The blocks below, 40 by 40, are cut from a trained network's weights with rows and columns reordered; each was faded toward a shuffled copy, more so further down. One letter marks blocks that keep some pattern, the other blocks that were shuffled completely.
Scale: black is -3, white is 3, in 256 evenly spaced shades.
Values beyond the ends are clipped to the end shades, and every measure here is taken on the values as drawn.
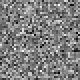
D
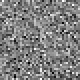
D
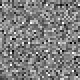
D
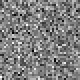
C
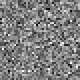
D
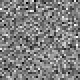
D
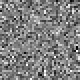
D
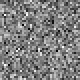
C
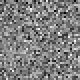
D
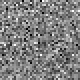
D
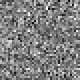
C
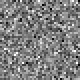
C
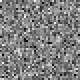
C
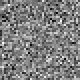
D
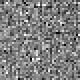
D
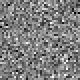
C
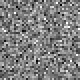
C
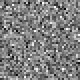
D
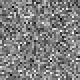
C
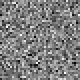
D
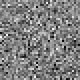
D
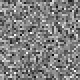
D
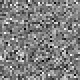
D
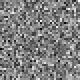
C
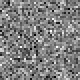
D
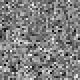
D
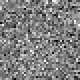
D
